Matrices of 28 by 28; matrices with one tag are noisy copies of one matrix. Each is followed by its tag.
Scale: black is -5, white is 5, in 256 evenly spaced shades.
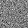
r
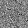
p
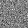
r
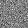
r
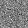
p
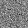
p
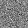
p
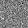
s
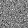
r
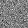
r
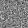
s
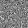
s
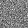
r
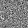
s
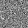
s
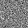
s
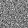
r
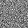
r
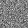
r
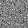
r
